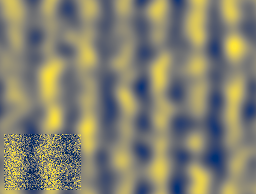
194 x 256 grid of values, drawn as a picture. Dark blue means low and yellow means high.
Values change most from cell to cell in the bottom left. No overall slope runs across the table. In the bottom left lies a patch that is rougher than the rest. The histogram is bell-shaped. On average the colour sits 50% of the way up the scale. Stripes running up and down repeat 7 times from left to right. The ninth with the highest average is the middle left.
